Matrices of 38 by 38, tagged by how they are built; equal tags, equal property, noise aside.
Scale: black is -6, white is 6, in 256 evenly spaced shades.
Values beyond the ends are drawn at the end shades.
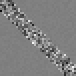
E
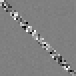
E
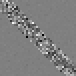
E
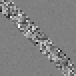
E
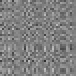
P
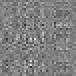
P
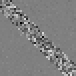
E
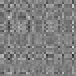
P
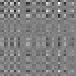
P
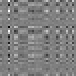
P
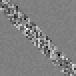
E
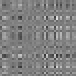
P
